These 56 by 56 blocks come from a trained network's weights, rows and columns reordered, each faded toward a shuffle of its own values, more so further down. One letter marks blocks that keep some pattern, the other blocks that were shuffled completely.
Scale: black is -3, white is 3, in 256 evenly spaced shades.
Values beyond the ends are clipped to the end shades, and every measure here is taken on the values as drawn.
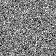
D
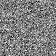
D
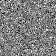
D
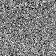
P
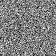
D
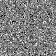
P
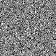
P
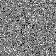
P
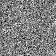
D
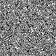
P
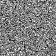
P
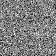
D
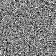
P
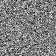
D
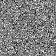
P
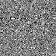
P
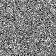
D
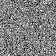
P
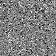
P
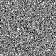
P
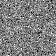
D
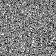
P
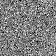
D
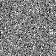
D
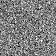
D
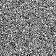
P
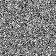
D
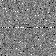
P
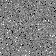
D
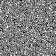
D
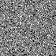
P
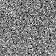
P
